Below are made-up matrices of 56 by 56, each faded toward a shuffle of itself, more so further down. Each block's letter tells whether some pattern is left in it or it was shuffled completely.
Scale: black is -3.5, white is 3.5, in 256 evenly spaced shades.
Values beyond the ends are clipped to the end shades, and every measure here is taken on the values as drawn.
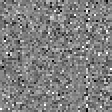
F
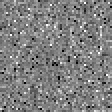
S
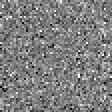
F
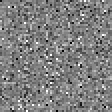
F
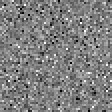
S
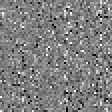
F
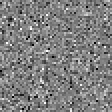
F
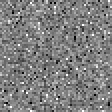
S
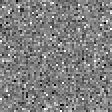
S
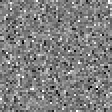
S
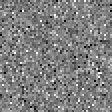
S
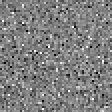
S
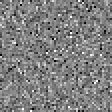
S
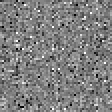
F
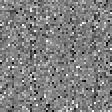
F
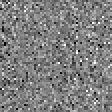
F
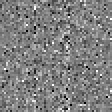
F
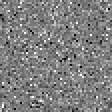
S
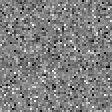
S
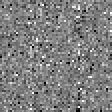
F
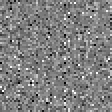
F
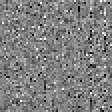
F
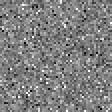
S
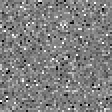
S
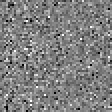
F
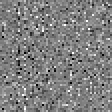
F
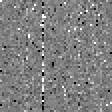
F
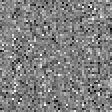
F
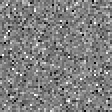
S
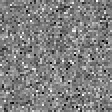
S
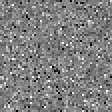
S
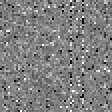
F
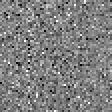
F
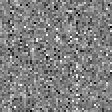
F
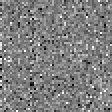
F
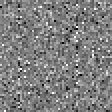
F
